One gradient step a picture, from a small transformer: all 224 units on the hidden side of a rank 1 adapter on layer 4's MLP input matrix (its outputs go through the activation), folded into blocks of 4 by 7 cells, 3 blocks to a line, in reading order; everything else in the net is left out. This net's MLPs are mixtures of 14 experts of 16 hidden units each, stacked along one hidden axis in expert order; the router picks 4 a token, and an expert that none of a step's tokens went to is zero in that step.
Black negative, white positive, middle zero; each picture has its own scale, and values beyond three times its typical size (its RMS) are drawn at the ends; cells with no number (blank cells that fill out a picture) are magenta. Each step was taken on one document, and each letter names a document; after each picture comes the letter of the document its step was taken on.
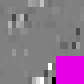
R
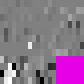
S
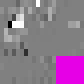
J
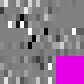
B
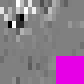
J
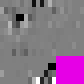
R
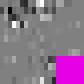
J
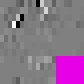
J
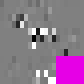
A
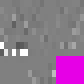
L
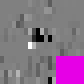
A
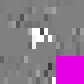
A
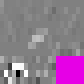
S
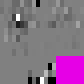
R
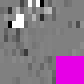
J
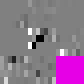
A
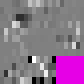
R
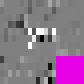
A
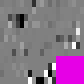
R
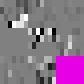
A
